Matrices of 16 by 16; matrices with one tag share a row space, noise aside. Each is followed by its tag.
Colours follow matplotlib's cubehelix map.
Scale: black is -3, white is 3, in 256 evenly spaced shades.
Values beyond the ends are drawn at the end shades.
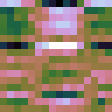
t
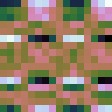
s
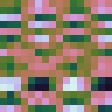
s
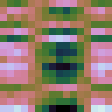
t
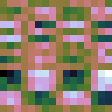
s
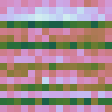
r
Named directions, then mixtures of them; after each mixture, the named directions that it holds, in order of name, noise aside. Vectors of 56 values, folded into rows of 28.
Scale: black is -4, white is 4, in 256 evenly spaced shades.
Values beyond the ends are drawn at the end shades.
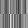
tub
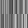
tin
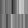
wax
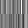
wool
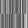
tin, tub, wool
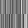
tin, tub, wool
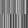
tin, tub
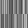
tin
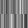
tin, wax, wool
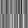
tub, wool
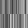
tin, tub, wax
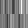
tub, wax, wool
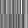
wool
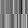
tin, wax, wool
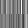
wool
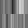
wax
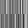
tin, wool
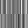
wool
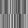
tub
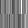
tub, wax, wool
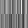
wool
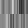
tub, wax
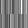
tub, wax, wool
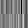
wool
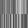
tin, tub, wax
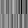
wax, wool
